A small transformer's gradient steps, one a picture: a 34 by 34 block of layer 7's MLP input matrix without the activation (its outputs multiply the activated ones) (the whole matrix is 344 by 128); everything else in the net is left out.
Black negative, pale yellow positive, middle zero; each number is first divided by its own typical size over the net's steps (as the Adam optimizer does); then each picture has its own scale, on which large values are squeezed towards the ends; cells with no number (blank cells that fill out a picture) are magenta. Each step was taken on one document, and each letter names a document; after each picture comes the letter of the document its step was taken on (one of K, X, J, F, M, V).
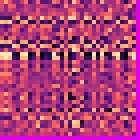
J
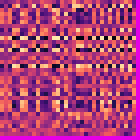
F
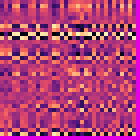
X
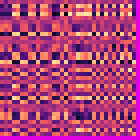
X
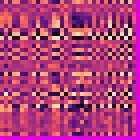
F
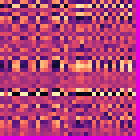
F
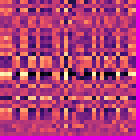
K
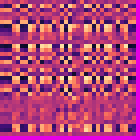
J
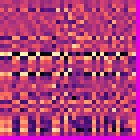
K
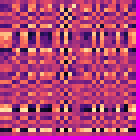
K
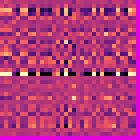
K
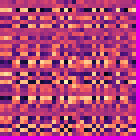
J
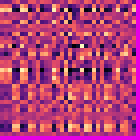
J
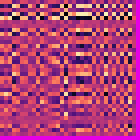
X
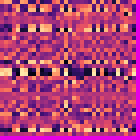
K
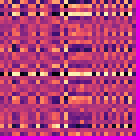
X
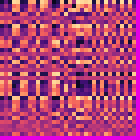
F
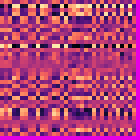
X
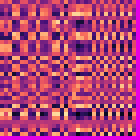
F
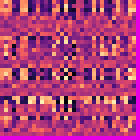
K
